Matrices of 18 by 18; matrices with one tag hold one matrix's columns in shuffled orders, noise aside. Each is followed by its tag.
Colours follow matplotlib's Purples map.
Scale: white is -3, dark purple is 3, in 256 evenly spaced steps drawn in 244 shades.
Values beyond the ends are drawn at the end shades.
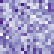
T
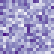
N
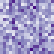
T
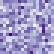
N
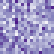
T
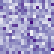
T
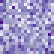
T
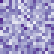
T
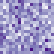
T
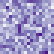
N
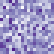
T
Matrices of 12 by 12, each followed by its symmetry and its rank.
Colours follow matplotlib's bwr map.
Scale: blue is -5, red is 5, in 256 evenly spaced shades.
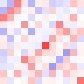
symmetric, full rank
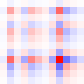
symmetric, rank one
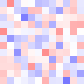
neither, full rank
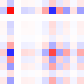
symmetric, rank one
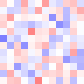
neither, full rank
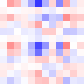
neither, rank two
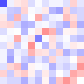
symmetric, full rank
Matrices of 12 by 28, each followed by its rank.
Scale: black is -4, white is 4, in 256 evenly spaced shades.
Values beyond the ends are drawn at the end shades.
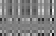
one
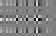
one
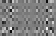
two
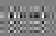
one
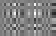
one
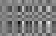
one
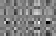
two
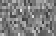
full rank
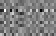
two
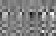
two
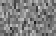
full rank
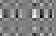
one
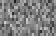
full rank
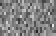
full rank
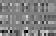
two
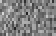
full rank
